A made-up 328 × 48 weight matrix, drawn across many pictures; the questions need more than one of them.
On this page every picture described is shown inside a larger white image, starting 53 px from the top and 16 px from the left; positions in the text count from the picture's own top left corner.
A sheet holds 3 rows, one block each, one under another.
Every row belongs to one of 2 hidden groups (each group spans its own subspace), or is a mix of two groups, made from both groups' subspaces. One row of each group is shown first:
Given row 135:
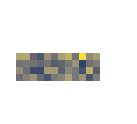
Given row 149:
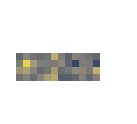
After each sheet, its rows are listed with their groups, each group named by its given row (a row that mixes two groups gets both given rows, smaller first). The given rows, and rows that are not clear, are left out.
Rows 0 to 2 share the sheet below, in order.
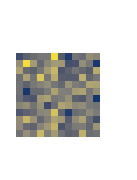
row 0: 149
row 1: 149
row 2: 149
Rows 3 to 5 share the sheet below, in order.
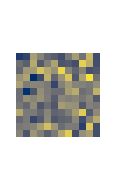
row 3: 135 and 149
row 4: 149
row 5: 135
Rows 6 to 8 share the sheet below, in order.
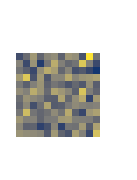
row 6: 149
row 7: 135
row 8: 135
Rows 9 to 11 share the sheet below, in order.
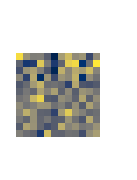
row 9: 149
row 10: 135
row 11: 149
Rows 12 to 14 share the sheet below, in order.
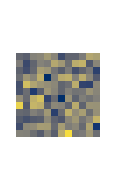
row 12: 149
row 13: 135
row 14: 135 and 149
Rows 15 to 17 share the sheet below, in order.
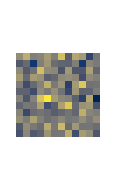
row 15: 135
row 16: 135 and 149
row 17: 135
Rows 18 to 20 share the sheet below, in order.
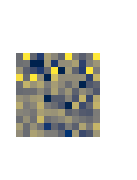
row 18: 135
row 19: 135
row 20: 135 and 149
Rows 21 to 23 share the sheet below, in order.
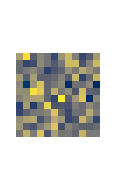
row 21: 135 and 149
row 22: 135
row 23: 149
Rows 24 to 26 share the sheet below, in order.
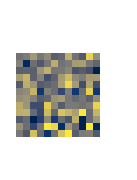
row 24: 149
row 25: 149
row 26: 135
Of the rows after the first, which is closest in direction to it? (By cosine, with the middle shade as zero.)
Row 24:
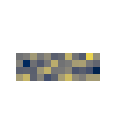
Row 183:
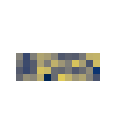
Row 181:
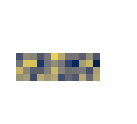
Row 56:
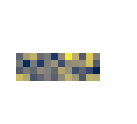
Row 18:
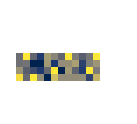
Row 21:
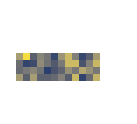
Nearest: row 56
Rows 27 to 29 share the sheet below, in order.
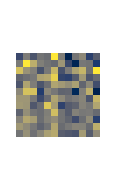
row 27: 149
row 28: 149
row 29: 149
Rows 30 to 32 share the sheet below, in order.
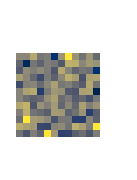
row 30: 149
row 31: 149
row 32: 149
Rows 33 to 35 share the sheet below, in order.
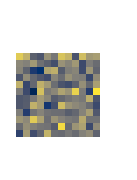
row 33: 135
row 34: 149
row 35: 135
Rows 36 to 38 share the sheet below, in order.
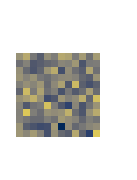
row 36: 135
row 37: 135 and 149
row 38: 135
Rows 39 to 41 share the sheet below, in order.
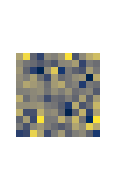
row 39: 135
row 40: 135
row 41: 149
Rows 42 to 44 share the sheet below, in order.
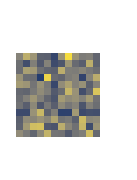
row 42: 149
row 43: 149
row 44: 135
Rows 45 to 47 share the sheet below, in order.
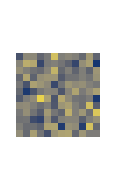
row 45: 149
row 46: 135 and 149
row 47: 135
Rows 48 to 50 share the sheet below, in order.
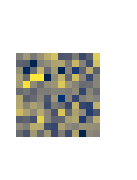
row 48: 135 and 149
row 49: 135
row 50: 135 and 149
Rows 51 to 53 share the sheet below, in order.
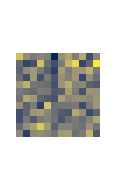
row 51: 149
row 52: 149
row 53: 135
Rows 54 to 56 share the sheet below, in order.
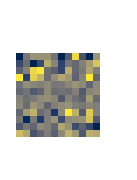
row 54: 135
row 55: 135
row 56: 149
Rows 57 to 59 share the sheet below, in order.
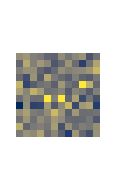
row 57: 149
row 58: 135
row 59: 135 and 149
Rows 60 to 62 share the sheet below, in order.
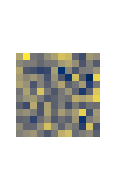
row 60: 135
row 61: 149
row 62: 135
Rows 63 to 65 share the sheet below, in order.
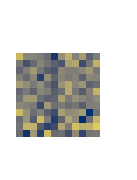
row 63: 149
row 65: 149
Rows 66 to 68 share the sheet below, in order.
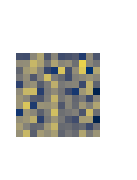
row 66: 135
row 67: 149
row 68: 149
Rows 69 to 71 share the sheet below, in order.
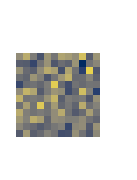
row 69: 135
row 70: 149
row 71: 135
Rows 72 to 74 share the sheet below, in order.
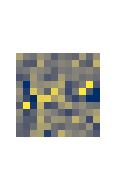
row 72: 149
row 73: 135 and 149
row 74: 149
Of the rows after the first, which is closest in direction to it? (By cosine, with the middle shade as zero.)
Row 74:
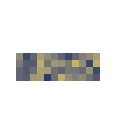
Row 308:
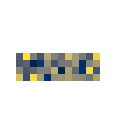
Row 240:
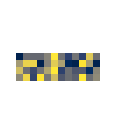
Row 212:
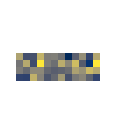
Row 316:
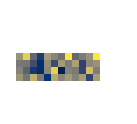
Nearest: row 212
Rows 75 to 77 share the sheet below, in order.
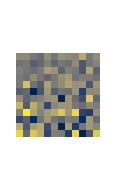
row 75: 135
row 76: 135
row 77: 135
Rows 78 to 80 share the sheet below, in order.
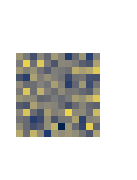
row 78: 149
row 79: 149
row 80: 135
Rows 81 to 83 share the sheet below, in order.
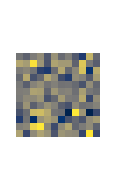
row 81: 135
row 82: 135
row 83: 135
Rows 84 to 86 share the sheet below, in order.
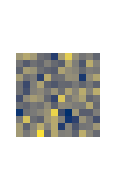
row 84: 149
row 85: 135 and 149
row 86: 135 and 149
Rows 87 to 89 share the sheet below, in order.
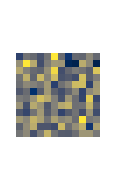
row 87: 149
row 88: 135
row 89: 135
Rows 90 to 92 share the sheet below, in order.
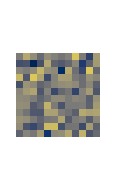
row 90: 135
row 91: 149
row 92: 135 and 149
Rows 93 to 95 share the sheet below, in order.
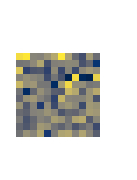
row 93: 135
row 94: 149
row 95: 149
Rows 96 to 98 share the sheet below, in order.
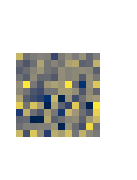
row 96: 149
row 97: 135
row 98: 135
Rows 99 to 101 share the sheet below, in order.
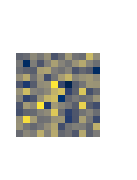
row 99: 149
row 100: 149
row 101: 149
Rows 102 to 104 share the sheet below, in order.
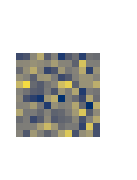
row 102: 135
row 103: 135
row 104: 135
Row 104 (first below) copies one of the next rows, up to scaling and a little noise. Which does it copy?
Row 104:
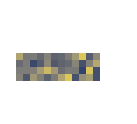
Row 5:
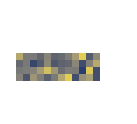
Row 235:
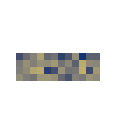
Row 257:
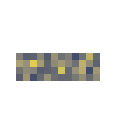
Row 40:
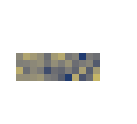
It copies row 5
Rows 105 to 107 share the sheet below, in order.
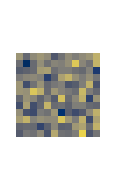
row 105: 149
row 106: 135
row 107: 135 and 149
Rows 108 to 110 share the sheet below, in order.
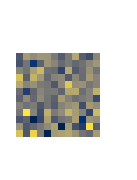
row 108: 135
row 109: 149
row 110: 135
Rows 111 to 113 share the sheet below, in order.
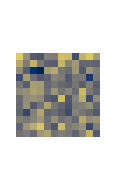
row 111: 135
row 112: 135
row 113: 135
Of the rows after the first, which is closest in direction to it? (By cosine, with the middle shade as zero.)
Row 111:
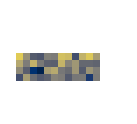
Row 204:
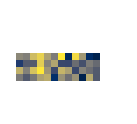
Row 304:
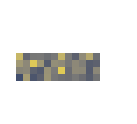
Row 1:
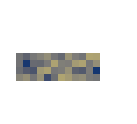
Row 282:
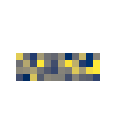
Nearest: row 304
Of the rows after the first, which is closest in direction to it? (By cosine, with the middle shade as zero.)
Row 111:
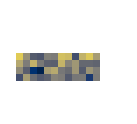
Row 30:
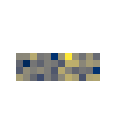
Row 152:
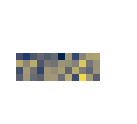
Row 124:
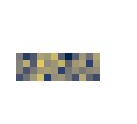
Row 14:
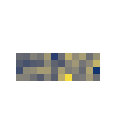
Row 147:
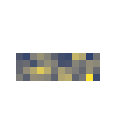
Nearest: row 152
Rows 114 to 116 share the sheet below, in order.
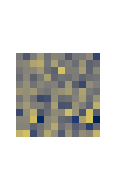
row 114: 135
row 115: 135
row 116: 149
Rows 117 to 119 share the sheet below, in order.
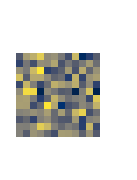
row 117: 135
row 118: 149
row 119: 135
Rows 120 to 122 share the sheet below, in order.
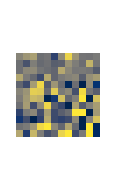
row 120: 149
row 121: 135
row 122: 135
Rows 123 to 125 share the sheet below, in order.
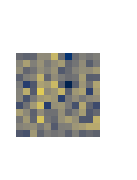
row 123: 149
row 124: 149
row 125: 149
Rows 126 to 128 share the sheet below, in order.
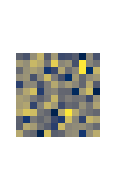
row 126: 135
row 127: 149
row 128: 149
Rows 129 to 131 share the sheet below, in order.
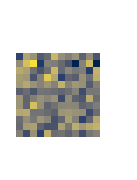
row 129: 149
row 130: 135
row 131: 149
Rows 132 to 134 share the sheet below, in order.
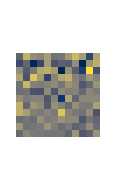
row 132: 135
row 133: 135
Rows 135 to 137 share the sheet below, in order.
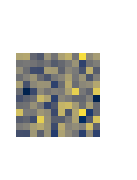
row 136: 149
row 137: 135 and 149
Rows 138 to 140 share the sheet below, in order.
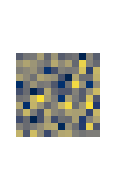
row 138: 135
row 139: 135
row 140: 135
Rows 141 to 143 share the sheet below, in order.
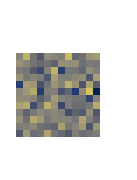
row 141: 135
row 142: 149
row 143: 135
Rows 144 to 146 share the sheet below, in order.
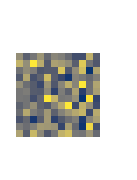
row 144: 135
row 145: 135
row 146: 135
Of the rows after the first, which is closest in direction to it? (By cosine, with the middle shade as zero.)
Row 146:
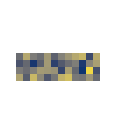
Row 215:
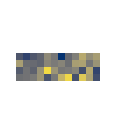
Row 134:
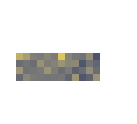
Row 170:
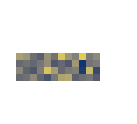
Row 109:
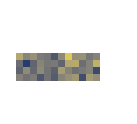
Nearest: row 170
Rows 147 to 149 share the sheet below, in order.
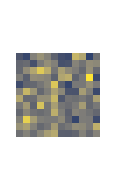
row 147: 135
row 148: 149
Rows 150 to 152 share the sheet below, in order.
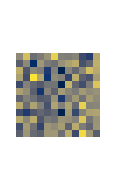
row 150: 135 and 149
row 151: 135
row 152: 135
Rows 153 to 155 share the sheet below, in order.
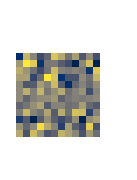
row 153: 149
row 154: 149
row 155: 135
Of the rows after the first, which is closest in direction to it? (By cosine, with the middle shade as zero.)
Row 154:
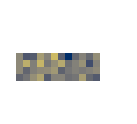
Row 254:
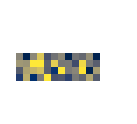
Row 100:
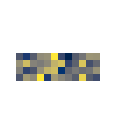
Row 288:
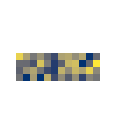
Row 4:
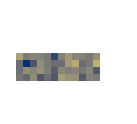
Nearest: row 100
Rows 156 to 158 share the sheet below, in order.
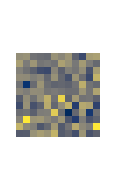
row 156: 135
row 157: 135
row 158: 149
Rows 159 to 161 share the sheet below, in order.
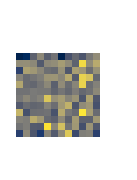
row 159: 135
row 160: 135
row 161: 135
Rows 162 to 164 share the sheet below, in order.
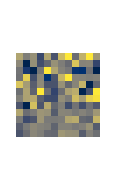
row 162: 135 and 149
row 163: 149
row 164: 149
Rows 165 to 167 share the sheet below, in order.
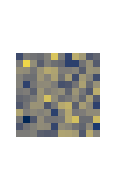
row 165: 135 and 149
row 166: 135 and 149
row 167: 149
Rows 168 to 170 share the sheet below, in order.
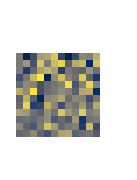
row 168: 149
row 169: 135 and 149
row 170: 135
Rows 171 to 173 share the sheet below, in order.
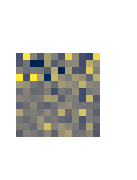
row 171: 135
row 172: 135
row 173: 135
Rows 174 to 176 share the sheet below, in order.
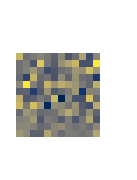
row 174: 149
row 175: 135
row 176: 149
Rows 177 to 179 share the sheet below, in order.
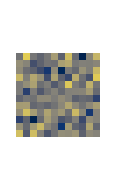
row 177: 135
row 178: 149
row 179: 135
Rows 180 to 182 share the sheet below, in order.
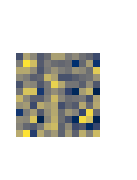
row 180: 149
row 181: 149
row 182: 149
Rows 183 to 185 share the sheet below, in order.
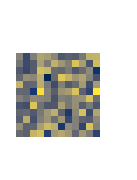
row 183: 149
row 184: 149
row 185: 135 and 149
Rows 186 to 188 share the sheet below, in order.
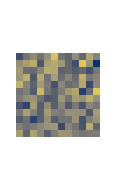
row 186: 149
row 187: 149
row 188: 135
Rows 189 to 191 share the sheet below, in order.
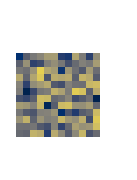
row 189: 135 and 149
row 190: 149
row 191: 135 and 149
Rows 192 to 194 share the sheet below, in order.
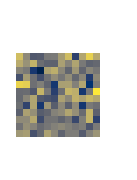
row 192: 135
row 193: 149
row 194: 149
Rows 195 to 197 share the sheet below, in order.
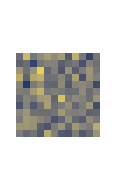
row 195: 135
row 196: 135
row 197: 149
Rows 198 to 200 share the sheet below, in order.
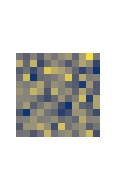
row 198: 135 and 149
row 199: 135
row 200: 135
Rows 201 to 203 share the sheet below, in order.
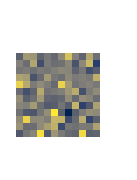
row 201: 149
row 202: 135 and 149
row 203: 149
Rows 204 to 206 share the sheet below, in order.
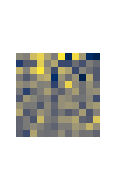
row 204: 135
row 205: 149
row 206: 149
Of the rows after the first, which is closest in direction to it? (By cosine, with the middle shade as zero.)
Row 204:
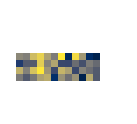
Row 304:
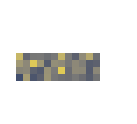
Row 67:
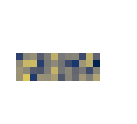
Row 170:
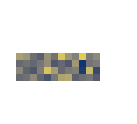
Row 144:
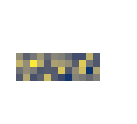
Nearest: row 170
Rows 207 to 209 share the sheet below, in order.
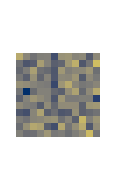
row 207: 149
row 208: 149
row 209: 135
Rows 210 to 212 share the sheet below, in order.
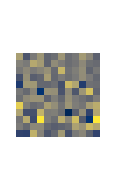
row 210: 135
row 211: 135 and 149
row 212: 149
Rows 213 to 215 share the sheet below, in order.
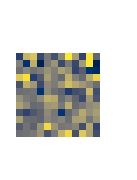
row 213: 149
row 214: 135 and 149
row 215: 135 and 149
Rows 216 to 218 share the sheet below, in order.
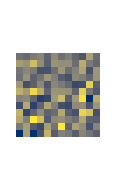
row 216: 135
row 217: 135
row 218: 135
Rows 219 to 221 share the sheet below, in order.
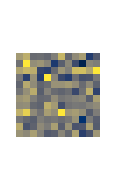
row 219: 149
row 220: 149
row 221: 135
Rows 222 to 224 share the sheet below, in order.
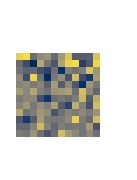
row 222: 135 and 149
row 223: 135
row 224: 149
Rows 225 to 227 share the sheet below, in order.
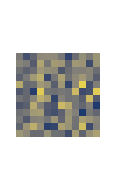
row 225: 149
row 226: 135 and 149
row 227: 135 and 149
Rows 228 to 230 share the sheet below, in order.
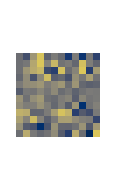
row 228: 135
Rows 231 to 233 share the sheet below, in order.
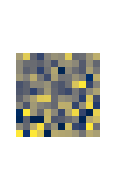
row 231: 135
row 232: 135
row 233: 135
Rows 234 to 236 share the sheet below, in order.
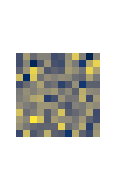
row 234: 135 and 149
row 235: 135
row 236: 135
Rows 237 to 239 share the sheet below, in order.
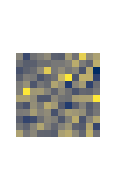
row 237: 135 and 149
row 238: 149
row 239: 135 and 149
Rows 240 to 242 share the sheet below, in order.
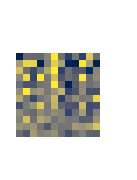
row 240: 149
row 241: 149
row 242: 149
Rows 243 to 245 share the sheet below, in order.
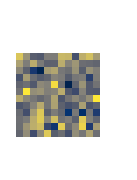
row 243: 135
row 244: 149
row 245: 135
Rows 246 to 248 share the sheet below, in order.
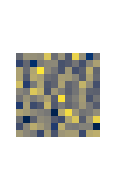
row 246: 135
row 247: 135
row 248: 149
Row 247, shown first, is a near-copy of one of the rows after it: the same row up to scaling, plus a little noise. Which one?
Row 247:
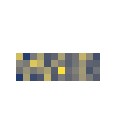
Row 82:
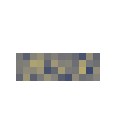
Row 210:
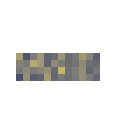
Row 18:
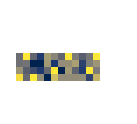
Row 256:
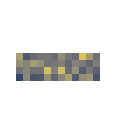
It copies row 210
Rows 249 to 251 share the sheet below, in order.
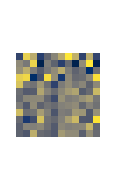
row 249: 149
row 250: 149
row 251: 149
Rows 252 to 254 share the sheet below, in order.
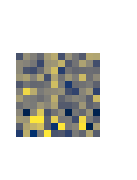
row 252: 135 and 149
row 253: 149
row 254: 135
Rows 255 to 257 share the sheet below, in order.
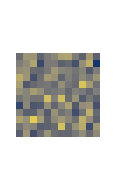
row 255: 149
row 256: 135
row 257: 135
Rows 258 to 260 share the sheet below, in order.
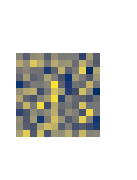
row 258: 135
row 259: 149
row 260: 149
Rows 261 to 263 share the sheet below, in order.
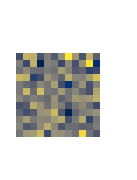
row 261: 149
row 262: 149
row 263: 149
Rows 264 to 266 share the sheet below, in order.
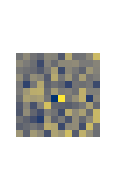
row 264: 135
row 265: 135
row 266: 135
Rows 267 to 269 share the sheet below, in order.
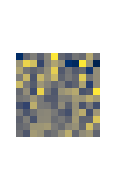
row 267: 149
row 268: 149
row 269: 135 and 149
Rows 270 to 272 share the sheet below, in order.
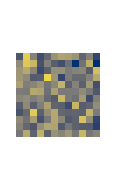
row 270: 149
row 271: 135
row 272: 149
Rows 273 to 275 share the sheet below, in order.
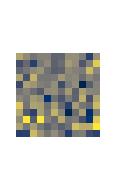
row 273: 135 and 149
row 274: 135
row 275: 149
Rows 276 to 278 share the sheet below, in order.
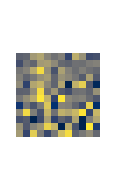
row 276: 135
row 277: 135
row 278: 135
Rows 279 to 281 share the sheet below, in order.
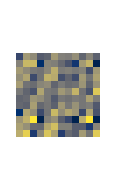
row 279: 149
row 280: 149
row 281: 149
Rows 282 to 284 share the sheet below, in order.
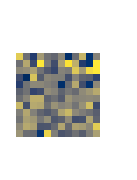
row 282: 149
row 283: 135
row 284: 149
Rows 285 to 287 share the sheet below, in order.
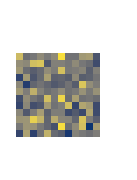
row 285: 135
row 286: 135
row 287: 135
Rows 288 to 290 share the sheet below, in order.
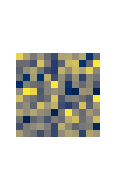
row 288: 149
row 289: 149
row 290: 149
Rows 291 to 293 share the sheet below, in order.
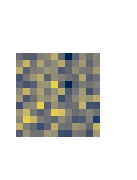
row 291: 149
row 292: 149
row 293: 135 and 149
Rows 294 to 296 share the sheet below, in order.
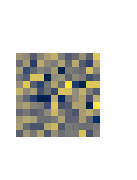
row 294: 135 and 149
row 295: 135
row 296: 135 and 149
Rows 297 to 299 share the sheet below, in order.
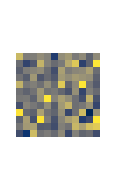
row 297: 149
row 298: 135
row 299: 149
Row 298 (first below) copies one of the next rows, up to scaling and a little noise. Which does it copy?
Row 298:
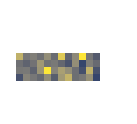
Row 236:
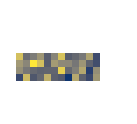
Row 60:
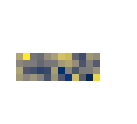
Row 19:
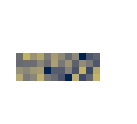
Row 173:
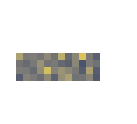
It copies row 173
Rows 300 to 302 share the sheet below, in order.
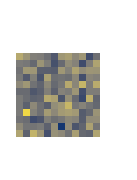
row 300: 149
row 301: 135
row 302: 135
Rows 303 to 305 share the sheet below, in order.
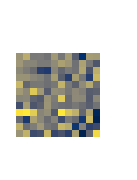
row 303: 135
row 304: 135
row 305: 135 and 149
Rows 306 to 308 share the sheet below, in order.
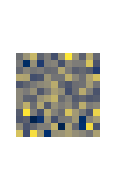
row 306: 149
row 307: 149
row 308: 135
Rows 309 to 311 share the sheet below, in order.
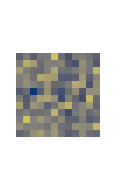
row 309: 149
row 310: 135
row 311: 149
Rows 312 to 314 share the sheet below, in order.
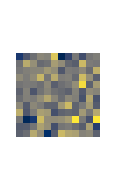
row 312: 135 and 149
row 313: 135
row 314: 149
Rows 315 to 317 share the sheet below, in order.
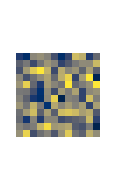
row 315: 135
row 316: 135
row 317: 135 and 149
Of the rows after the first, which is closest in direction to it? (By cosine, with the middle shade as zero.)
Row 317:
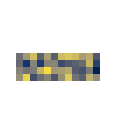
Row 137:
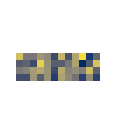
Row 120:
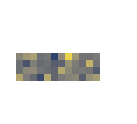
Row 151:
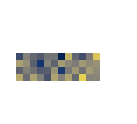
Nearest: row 120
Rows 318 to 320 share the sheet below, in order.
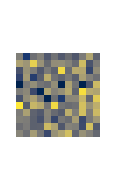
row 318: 135
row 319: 135
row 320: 135
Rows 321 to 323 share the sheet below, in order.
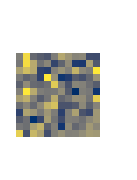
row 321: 149
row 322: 149
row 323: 135
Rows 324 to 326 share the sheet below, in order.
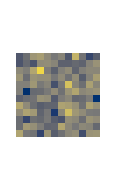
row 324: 135
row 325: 149
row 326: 149
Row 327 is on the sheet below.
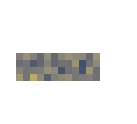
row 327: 135
